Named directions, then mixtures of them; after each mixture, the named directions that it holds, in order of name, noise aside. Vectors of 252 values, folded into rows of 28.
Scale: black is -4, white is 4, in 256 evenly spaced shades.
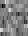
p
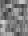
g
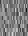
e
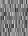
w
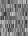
g, w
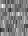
p, w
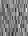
e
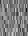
e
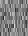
w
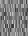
w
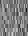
e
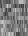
e, g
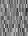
e, w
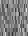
e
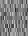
w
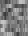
g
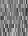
e, w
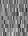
e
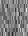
e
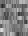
g, p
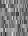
e, p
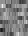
g, p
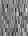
e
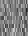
e, w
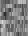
g, w
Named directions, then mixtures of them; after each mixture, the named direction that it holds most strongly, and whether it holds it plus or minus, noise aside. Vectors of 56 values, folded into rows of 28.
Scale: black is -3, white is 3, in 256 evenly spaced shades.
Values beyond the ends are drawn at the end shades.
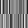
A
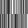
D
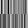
A, minus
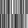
D, plus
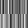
A, plus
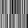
D, minus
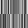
A, minus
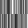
D, plus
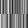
D, minus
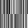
D, plus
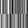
D, minus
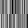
D, minus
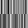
A, minus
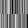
D, minus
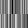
D, minus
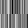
D, minus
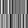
A, plus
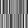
A, plus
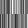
D, plus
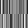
A, plus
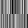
D, minus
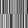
A, plus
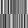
A, minus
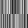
D, minus
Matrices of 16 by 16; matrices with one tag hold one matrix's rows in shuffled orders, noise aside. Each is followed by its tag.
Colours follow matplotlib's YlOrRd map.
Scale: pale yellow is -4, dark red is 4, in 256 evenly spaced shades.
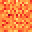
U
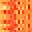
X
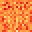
U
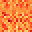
U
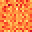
U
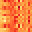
X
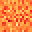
U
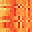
X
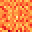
U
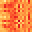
X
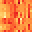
X
